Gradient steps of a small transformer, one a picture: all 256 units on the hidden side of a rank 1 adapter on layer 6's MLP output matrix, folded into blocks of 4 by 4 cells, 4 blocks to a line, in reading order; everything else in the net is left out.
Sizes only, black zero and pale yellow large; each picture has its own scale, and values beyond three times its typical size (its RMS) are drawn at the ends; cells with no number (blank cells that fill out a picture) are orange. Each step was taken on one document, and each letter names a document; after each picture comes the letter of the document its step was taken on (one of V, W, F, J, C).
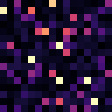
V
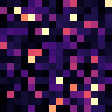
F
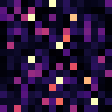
V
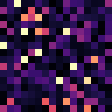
F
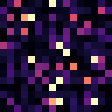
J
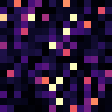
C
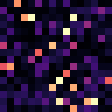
V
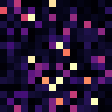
J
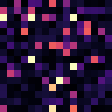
C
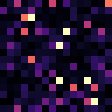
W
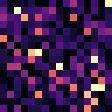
F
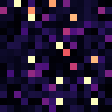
C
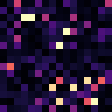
W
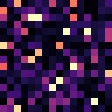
F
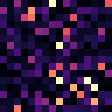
W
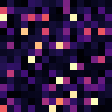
C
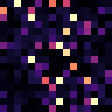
C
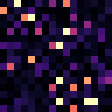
V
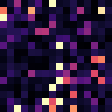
J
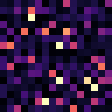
W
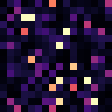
W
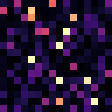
V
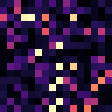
F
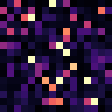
J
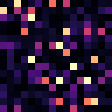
C
